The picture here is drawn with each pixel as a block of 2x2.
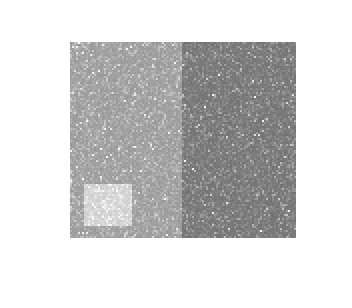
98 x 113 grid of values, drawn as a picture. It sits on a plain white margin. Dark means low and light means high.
Seam: vertical, 50% of the way across, the left part higher. Average level on the scale: 60%. Odd patch: higher, in the bottom left. Ninth with the highest average: bottom left.
